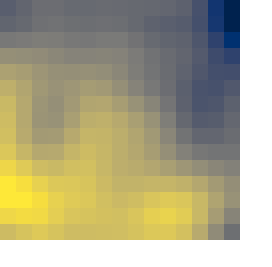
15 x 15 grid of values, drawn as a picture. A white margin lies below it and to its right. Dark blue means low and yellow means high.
Slope: up to the bottom left. Stripes: none. Roughest part: bottom right. Ninth with the lowest average: top right. Lone odd cells: none. Ninth with the highest average: bottom left.
